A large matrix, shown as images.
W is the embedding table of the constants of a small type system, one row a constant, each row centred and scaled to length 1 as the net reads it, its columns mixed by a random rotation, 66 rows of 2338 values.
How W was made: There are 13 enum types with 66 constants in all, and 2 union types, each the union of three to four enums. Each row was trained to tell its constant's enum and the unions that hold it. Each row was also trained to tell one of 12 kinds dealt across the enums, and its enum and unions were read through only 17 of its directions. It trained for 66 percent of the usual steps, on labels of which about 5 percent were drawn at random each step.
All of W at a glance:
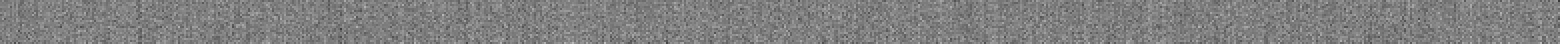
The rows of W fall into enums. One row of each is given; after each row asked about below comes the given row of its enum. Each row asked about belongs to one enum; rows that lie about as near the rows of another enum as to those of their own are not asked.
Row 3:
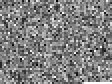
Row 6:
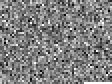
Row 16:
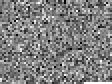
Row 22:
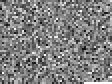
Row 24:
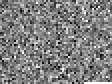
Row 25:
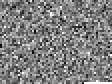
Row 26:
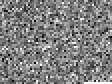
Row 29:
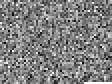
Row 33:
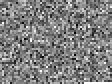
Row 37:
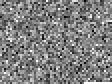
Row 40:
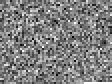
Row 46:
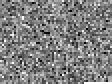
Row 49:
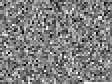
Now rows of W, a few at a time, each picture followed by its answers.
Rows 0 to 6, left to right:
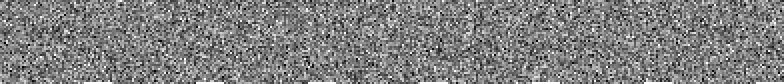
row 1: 25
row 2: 16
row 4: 22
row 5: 49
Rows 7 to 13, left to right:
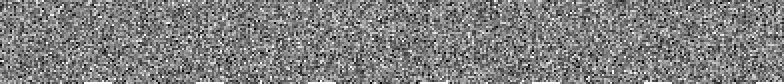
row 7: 3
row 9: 26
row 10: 16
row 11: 37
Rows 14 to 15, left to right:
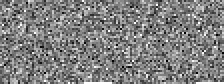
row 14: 22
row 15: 25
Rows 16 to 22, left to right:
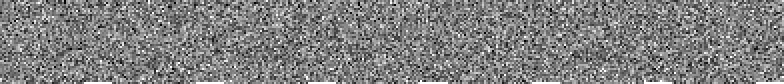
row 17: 3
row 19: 40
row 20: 29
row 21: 33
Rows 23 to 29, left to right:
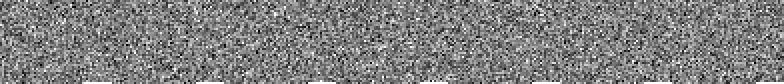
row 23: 3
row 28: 26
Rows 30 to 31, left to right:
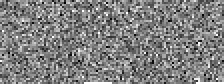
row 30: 16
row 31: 22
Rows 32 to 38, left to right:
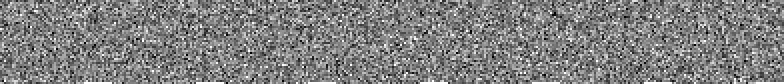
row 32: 22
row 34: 29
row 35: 25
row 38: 40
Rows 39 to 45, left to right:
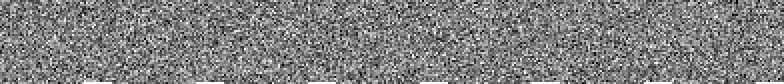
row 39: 40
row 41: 26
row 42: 3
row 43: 16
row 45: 16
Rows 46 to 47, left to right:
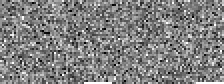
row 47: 37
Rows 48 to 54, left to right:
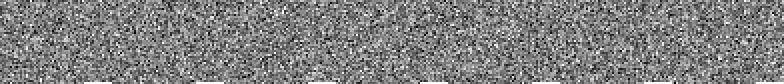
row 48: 25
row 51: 25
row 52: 26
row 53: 46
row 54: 37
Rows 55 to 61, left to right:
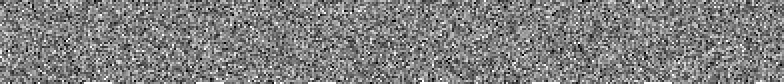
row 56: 29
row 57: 33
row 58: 22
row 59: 3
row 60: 6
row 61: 46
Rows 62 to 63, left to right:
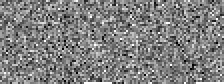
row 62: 37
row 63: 37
